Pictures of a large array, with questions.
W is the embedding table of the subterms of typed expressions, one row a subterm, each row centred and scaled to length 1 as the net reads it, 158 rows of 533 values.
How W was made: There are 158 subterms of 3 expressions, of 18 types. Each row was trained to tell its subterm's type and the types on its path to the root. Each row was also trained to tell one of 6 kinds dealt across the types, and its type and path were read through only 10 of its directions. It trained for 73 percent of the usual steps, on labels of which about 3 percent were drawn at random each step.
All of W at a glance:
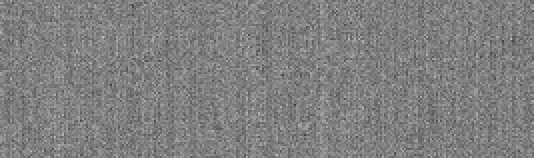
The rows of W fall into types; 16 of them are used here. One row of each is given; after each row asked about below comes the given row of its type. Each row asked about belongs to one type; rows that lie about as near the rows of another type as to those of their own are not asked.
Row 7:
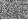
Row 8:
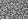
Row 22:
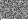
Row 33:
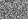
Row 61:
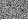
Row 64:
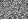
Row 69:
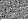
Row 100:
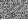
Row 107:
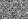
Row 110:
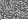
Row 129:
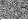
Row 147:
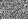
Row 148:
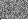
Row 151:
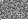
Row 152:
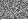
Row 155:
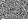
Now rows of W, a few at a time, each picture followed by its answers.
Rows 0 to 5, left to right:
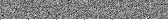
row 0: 129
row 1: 22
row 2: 69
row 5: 107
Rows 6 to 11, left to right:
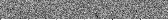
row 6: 155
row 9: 151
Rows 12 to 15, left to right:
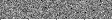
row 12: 148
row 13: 129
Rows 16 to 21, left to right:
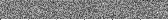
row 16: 155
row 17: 61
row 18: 61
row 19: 151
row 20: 100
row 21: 110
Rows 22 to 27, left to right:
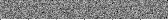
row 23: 107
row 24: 8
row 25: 155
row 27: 69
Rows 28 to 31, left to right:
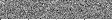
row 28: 155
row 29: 110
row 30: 151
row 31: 107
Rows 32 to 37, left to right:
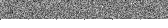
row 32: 22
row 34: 155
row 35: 100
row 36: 33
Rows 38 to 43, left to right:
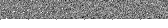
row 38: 33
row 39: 148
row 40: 151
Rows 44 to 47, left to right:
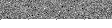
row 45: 152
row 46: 110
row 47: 8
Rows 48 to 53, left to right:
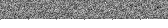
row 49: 147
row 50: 100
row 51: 152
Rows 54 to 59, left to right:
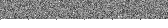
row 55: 33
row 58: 7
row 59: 155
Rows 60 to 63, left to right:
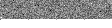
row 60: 69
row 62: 64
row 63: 152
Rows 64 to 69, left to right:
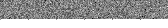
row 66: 8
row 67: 152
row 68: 22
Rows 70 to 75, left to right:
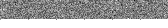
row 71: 147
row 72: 151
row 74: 129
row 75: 69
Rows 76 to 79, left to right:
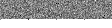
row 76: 129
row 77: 155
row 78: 7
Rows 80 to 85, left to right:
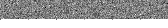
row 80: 155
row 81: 129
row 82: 22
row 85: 129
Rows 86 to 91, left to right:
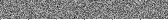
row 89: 110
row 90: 151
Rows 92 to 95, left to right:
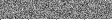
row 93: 110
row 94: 110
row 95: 148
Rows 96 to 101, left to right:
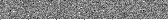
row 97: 64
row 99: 7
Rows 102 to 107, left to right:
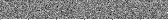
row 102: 129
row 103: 148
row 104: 7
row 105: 33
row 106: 22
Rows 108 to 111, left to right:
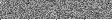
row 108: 100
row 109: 100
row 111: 8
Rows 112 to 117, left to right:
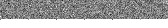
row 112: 110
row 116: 100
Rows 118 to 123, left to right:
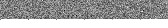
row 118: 110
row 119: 22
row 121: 107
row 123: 148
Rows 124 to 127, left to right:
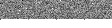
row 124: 7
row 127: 148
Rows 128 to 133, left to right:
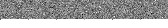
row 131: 151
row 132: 107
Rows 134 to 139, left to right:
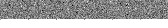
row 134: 61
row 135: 129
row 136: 33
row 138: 61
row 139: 107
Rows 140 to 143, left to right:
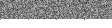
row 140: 8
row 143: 7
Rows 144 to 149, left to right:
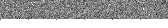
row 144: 22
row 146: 100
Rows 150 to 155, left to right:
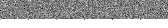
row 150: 61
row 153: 22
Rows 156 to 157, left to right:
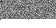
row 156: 148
